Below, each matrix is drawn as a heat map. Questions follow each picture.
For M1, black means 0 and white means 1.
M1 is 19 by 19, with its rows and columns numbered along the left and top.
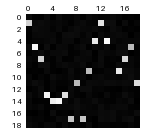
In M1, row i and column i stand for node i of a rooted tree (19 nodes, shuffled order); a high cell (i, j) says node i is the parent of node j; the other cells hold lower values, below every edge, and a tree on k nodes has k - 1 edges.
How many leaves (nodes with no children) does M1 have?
10
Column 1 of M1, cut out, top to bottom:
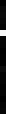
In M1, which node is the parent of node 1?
5
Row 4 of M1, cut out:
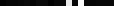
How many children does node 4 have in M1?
2
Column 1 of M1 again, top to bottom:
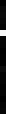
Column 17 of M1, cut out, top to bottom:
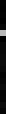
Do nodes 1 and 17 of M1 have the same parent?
yes
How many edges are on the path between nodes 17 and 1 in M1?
2
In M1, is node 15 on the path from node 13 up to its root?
no
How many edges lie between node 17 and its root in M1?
2
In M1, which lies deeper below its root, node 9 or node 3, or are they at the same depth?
the same depth
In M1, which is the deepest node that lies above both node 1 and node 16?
5
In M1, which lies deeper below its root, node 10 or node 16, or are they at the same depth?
the same depth
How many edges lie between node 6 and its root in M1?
3
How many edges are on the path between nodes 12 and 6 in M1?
6
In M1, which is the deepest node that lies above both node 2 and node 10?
17
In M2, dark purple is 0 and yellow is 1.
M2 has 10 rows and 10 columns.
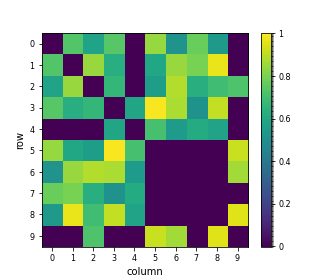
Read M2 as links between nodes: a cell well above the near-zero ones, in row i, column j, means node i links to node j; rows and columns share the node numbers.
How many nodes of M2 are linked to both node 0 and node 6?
3
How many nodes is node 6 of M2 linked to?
6
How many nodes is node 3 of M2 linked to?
8
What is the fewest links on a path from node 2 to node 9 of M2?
1
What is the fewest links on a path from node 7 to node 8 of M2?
2
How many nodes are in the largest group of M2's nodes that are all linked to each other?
5
